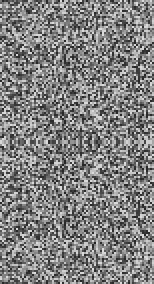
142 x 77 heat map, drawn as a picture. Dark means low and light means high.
Odd rows or columns: none. Grain: fine. Mirror symmetry: top to bottom. Average level on the scale: 50%.
